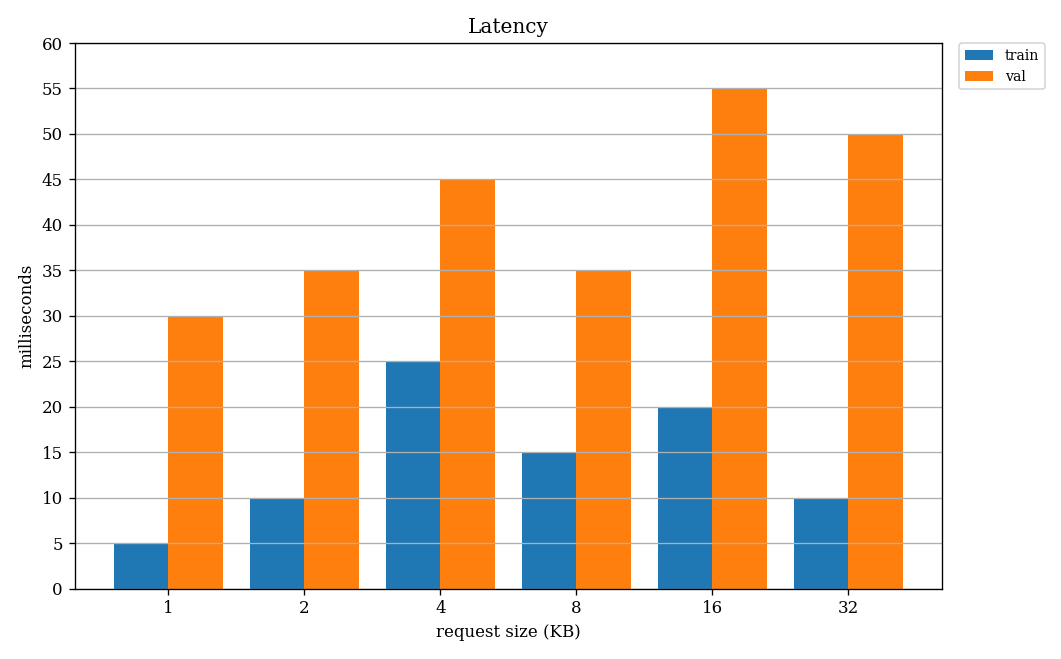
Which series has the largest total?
val
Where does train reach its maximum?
4
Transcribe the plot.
Title: Latency
x-axis: request size (KB), ticks 1 2 4 8 16 32
y-axis: milliseconds, ticks 0 5 10 15 20 25 30 35 40 45 50 55 60
Legend: train, val
Values:
train: 5 10 25 15 20 10
val: 30 35 45 35 55 50
